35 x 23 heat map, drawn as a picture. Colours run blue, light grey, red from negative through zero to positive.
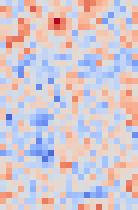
Overall the values sit about 50% of the way up the scale. The values follow a bell shape. The halves do not mirror each other. There is no overall slope.
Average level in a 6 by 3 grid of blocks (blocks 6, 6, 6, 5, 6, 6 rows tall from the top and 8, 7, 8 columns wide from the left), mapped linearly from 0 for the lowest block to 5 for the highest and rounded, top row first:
4 5 3
2 1 1
2 2 3
0 2 2
0 2 2
3 2 2
